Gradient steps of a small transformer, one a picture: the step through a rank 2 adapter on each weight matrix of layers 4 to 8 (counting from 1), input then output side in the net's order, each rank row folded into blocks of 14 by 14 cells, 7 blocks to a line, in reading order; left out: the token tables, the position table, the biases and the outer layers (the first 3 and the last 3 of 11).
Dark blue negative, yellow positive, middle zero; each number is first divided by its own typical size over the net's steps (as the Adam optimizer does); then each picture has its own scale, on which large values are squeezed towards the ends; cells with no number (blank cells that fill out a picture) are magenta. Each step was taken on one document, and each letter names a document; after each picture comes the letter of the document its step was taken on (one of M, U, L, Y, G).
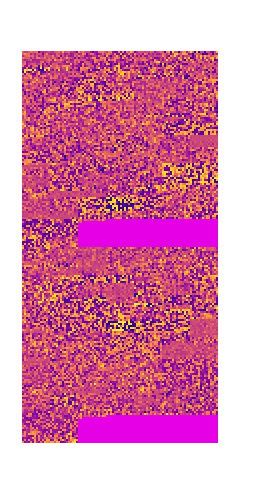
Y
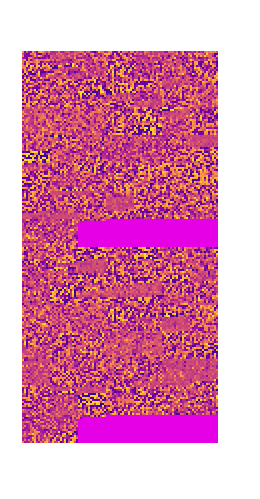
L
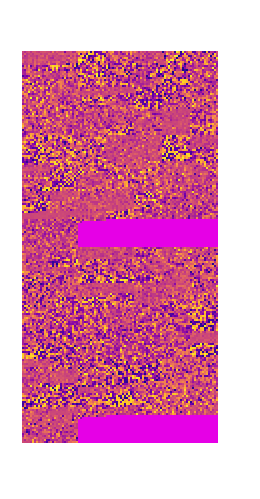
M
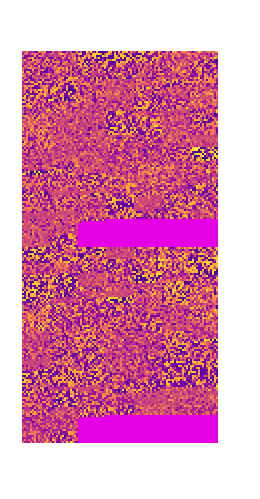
L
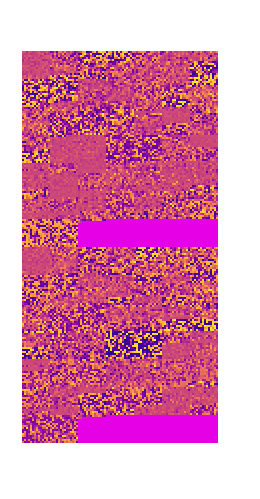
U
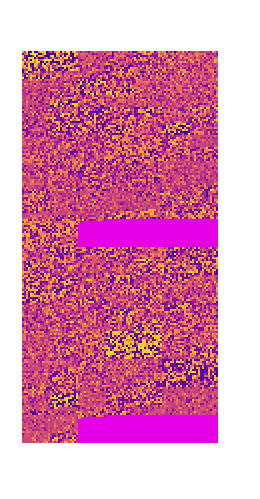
L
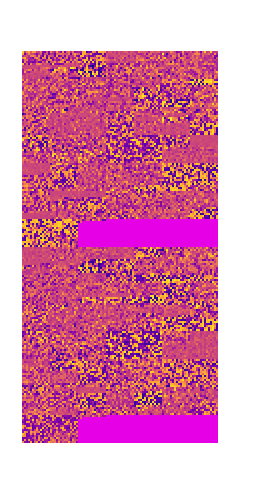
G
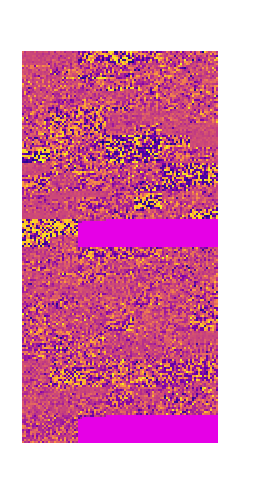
M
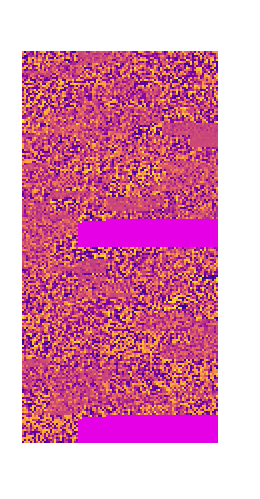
Y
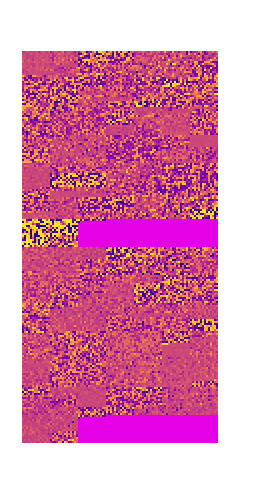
U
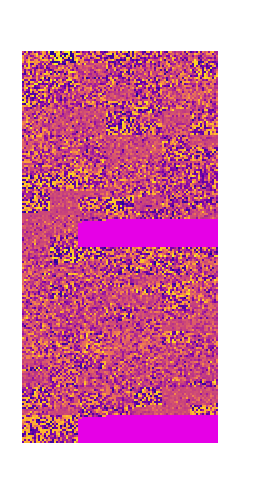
L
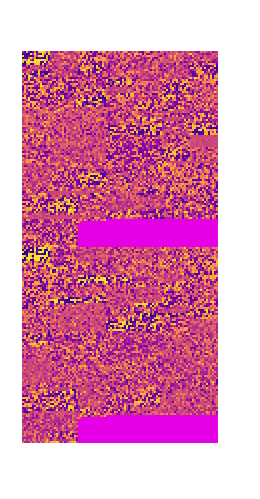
Y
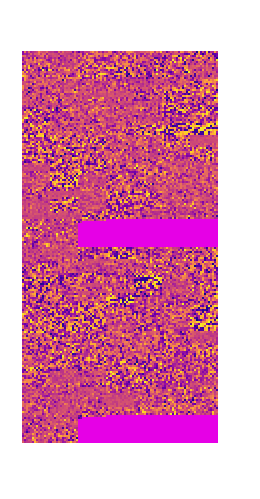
M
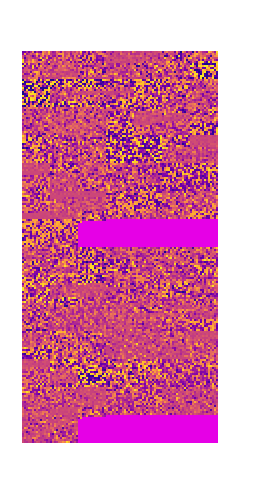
G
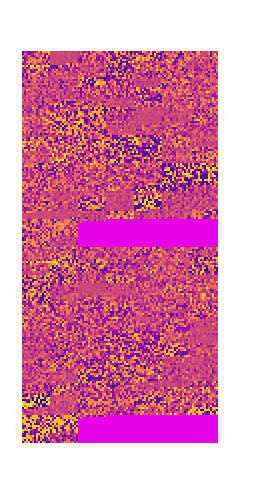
M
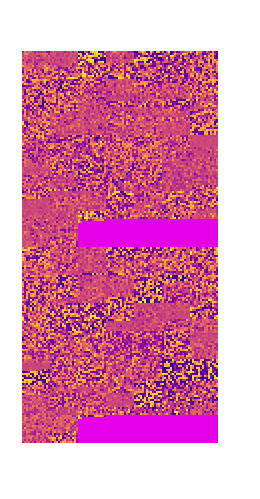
L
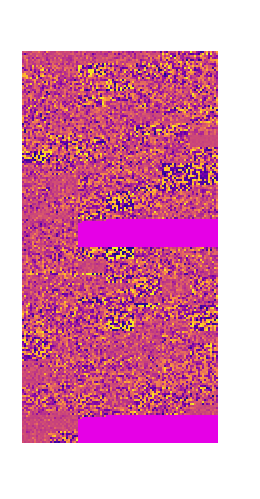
M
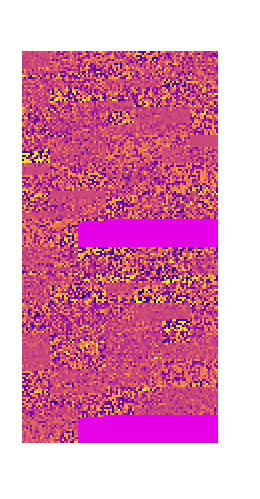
U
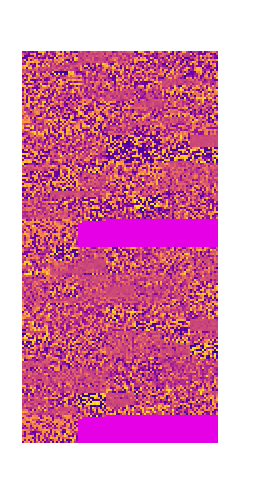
Y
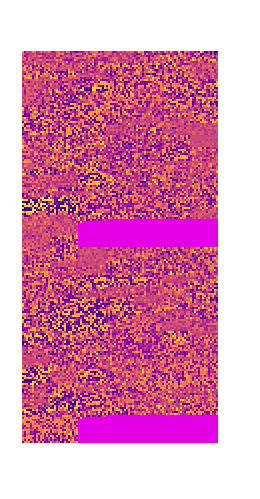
Y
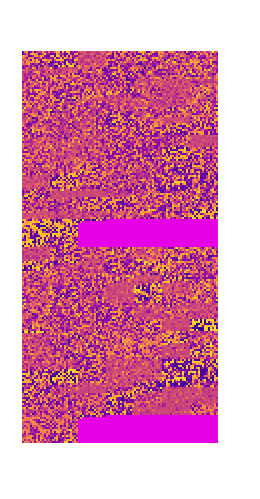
L
